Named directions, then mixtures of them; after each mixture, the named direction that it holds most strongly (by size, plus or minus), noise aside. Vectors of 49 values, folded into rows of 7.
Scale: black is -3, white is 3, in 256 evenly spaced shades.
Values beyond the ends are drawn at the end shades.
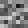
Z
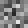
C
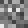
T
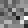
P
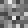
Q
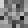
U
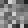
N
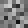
C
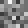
Q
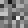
Q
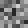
C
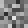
C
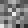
Z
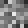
N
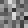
Q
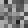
U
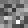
Z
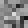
P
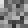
U
